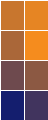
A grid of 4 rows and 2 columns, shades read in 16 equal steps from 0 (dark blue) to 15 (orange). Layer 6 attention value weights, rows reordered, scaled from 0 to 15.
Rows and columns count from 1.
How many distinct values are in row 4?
2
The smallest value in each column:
0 3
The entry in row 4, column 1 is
0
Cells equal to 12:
1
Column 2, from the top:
14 15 8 3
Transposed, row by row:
12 10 6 0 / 14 15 8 3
